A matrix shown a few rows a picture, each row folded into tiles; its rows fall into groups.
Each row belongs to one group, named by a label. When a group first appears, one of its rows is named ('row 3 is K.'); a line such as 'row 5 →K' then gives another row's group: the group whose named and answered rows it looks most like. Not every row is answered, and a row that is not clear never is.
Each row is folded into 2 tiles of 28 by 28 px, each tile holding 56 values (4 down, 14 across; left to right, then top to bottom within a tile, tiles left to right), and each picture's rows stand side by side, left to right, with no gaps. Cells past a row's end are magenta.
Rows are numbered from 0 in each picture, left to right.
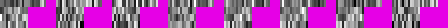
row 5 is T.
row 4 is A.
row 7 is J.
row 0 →A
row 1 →J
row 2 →J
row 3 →A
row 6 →A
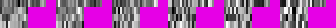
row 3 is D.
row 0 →A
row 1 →T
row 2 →T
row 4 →A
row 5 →J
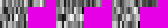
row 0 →D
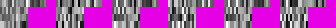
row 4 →A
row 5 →J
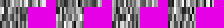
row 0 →D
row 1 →T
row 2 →D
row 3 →J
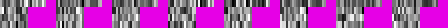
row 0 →D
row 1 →T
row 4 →T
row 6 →A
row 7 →A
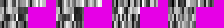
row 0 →D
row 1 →D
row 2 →J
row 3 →J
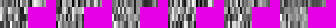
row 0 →D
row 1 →J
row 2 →A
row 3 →J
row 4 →D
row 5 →T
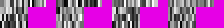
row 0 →J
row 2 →D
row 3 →J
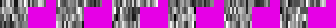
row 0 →J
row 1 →T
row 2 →D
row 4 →A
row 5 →A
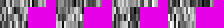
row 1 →A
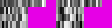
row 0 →T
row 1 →D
